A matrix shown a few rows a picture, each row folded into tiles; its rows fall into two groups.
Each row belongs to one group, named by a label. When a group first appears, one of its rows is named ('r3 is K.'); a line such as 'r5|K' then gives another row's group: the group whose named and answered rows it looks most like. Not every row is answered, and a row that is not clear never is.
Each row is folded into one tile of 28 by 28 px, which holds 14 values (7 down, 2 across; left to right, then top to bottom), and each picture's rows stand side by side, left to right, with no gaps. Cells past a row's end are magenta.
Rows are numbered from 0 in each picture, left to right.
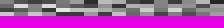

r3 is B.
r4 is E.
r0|E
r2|B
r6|B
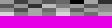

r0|E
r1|E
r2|E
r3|E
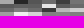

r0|E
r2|B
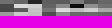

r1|B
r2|B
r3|B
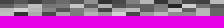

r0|B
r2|E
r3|E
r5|E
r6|E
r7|B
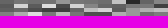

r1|E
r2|E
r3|B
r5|B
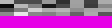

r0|E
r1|B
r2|B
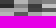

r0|B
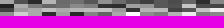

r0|E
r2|B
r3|B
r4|E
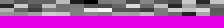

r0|E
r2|E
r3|B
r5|E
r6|B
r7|B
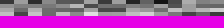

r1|B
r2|E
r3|E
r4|E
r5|E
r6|B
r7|B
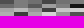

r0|B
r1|E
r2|B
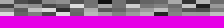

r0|E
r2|E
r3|E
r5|B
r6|E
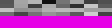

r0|B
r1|E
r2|B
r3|B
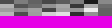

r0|B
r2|B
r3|B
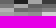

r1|E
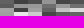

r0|E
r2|B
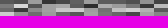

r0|E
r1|E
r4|B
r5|E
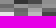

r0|E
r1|B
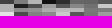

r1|E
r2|B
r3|E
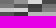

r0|B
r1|E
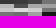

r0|B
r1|B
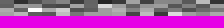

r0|E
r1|B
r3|E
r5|B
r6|E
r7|E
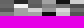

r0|E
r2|B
